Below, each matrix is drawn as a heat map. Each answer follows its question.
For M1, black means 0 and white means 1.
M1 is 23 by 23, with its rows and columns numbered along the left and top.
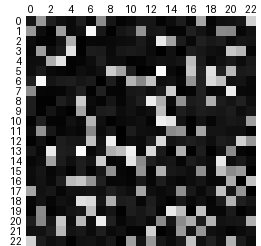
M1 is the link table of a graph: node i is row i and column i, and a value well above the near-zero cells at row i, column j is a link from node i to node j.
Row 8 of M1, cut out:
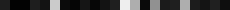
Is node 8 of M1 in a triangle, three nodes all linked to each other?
yes
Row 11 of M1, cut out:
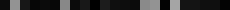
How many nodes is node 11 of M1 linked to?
5
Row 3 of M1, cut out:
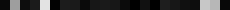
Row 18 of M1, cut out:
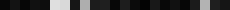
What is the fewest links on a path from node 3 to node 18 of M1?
2
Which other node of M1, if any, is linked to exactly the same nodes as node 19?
node 11
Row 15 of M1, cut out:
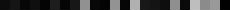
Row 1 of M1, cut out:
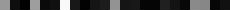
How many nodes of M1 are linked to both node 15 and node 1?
3
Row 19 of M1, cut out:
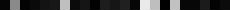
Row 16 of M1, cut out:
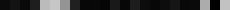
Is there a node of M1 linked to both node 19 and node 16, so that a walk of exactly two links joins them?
yes
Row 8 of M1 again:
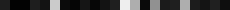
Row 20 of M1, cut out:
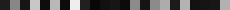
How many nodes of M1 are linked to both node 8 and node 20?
4
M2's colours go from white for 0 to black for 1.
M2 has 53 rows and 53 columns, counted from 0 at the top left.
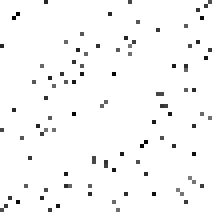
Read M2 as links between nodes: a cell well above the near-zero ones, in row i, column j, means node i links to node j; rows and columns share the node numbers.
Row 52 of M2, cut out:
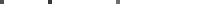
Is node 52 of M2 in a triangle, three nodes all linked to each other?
yes
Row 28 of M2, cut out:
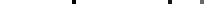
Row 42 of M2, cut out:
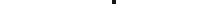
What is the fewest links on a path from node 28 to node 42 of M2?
1
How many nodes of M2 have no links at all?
1
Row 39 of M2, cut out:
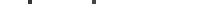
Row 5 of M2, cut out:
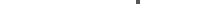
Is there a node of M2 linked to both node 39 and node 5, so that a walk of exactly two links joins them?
no
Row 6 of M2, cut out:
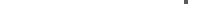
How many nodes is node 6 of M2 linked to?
1
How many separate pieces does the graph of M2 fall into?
5
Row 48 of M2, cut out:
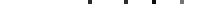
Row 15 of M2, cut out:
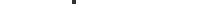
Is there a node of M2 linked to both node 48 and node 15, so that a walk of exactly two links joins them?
no
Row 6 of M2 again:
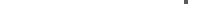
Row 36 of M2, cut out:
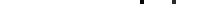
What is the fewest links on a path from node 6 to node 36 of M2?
4
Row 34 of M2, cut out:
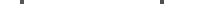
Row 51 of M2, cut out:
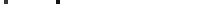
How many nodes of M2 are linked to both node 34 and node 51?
0
